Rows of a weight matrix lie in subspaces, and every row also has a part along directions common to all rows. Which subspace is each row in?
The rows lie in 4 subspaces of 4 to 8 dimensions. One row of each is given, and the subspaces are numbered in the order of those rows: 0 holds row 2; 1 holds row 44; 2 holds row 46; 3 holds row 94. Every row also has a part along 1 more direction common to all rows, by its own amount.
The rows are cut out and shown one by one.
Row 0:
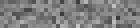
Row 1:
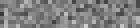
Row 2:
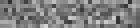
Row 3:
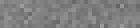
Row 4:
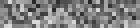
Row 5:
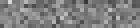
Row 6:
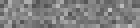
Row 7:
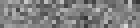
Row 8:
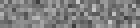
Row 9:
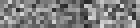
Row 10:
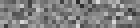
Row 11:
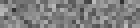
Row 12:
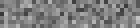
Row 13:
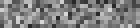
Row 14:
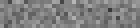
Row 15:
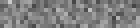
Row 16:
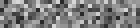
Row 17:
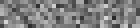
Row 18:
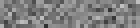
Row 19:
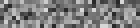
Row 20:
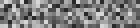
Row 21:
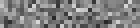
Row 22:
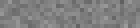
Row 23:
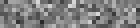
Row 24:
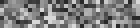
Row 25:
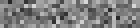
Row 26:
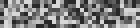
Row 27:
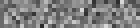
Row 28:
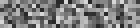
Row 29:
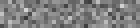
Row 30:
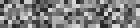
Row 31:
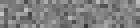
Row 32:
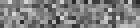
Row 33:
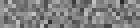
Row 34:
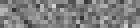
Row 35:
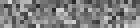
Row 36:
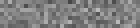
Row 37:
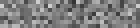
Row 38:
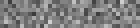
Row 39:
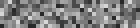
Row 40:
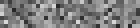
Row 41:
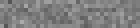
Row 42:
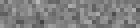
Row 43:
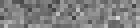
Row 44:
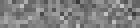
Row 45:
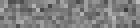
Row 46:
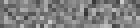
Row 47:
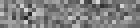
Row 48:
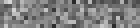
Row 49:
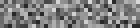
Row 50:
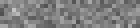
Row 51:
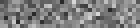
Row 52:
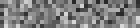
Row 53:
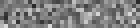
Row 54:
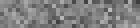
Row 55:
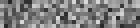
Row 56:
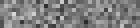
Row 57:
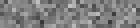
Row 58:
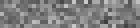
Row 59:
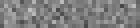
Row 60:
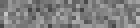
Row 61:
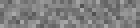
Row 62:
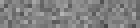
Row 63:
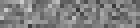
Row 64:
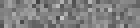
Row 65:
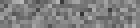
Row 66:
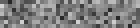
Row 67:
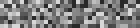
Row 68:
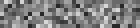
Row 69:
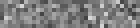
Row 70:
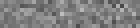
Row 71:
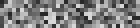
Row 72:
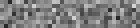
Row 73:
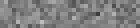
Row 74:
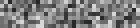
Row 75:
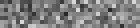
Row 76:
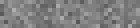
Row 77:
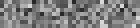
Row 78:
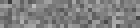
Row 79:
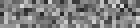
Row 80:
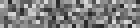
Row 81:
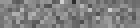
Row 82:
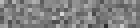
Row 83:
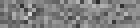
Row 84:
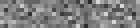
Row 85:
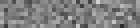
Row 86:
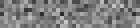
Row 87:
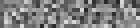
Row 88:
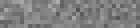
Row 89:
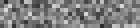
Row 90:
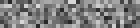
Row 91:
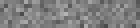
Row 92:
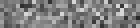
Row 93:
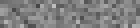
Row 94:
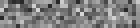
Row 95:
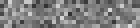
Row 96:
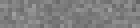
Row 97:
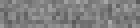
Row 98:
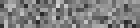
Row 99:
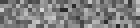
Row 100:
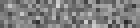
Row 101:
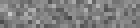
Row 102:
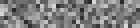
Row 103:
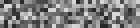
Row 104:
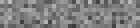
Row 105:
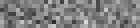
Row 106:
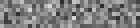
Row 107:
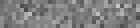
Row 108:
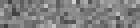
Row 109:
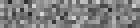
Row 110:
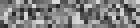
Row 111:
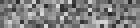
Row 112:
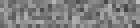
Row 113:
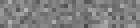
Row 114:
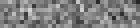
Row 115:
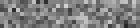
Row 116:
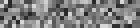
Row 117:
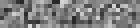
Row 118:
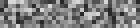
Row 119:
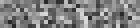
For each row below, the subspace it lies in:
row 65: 3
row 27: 2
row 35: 0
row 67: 2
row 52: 1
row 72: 3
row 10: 1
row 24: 0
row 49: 0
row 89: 2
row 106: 3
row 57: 3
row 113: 1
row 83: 1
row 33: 2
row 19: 2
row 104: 0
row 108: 2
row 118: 3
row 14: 3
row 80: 0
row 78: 0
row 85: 1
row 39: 2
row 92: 1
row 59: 0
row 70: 1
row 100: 0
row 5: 1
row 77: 1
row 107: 1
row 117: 3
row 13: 3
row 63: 3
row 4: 0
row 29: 1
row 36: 0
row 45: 3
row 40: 2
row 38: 2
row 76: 2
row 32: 0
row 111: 0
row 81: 3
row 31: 1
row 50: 2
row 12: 1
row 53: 3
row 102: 2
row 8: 3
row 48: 2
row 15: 0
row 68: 2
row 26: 2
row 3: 1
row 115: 0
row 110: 3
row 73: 3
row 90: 0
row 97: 3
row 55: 1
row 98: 0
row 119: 0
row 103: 2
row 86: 1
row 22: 2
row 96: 0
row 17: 2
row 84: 1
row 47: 1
